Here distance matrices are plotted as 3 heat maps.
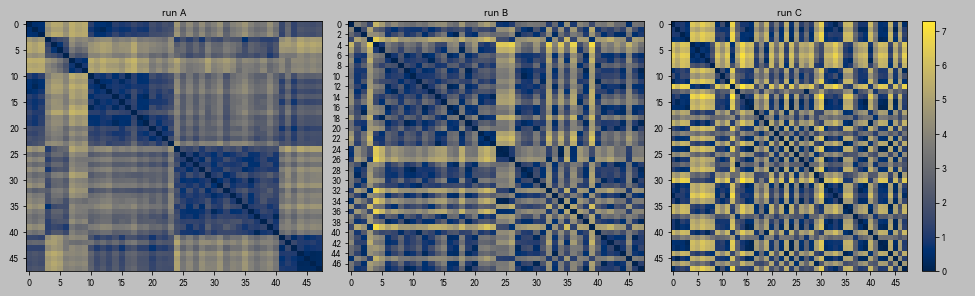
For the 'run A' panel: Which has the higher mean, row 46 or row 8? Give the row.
8
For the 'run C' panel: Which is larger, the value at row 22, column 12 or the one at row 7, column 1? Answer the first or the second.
the first
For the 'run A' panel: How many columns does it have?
48
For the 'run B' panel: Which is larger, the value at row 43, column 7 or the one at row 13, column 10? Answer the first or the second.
the first
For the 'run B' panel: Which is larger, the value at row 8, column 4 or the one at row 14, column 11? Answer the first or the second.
the first
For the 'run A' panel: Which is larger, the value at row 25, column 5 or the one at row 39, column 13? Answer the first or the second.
the second
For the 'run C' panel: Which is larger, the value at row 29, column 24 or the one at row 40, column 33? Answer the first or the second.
the second
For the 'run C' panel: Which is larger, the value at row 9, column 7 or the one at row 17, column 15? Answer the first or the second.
the first
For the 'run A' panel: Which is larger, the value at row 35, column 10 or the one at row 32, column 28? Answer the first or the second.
the first
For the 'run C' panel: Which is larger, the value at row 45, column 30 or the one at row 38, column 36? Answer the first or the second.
the first
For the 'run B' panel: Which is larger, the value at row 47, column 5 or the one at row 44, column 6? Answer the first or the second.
the first
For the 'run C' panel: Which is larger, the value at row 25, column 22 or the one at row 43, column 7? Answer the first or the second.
the second
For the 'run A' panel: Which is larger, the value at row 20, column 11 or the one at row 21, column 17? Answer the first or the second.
the second
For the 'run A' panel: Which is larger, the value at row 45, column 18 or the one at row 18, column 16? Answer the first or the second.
the first
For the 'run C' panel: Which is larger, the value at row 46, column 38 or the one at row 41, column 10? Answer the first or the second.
the first
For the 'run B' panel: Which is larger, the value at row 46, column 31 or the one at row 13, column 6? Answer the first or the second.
the first
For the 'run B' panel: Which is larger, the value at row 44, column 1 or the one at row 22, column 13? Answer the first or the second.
the second
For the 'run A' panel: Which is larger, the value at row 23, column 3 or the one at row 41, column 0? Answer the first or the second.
the first
